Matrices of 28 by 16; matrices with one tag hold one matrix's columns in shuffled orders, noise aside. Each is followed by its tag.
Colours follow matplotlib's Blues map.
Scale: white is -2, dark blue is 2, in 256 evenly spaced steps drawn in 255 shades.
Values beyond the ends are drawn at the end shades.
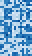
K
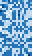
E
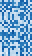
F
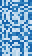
F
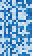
K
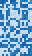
E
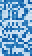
E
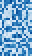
E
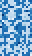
K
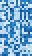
K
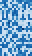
E
